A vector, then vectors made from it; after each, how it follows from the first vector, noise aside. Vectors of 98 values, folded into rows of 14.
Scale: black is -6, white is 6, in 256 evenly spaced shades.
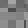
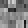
scaled up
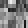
scaled up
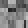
scaled up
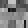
scaled up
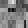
scaled up
